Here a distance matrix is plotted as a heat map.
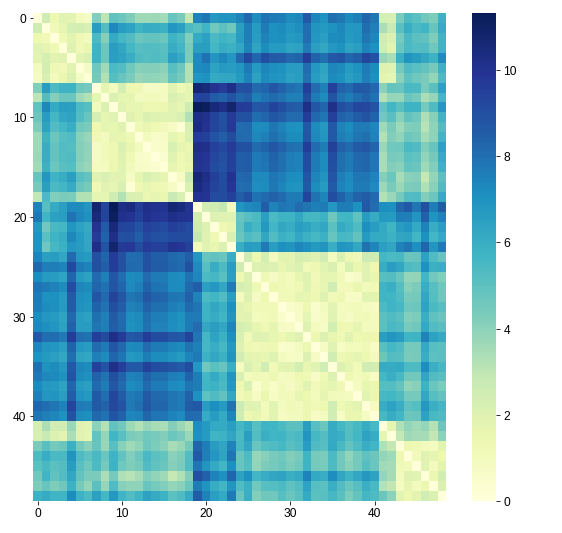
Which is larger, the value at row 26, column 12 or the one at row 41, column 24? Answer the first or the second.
the first
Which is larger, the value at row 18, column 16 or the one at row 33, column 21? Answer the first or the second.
the second
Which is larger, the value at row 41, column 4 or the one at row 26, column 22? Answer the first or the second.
the second
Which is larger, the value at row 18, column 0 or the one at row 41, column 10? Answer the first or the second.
the second
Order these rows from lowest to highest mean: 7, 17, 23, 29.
29, 17, 7, 23
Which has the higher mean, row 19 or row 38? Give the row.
19
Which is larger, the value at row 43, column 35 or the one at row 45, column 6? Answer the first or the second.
the first
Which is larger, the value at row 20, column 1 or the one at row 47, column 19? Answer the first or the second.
the second
